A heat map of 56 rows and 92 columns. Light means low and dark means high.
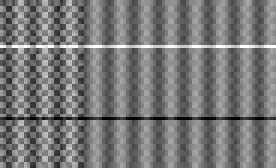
The right part is calmer, past a seam about 30% of the way across. Upright stripes repeat 11 times across the table. Rows 16 and 40 stand out from the rest. Neither half mirrors the other.
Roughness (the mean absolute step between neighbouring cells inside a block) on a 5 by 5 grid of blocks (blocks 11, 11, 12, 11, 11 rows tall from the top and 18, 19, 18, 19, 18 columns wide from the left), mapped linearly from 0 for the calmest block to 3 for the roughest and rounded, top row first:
2 1 0 0 0 / 3 2 1 1 1 / 2 1 0 0 0 / 3 2 1 1 1 / 2 1 0 0 0
